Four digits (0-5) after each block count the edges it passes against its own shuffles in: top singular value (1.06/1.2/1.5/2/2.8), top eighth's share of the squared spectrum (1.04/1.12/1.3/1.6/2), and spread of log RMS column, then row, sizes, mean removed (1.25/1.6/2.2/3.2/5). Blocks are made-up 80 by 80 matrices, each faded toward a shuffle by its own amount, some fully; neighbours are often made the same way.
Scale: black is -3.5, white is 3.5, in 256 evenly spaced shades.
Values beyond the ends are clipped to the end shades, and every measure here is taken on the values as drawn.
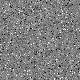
0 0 0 0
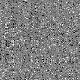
4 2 1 1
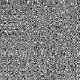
4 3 2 2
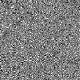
4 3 1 2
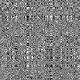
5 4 3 3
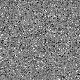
3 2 0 1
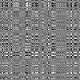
5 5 4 4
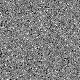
1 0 0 0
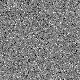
2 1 0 0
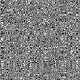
4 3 2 2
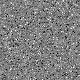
2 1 0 0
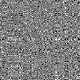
4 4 2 2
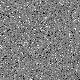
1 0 0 0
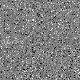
3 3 1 1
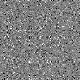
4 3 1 2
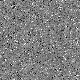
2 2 0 0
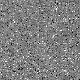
3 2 1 1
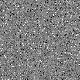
2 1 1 0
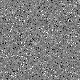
2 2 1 0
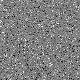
0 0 0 0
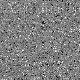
3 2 1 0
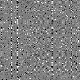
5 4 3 2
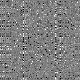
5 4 2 2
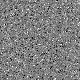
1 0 0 0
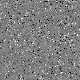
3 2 1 0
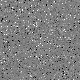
1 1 0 0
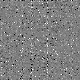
3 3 2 1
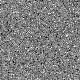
0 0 0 0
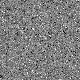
0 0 0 0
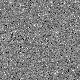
0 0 0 0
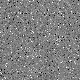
1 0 0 0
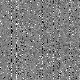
2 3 3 0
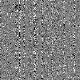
2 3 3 0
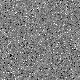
1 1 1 0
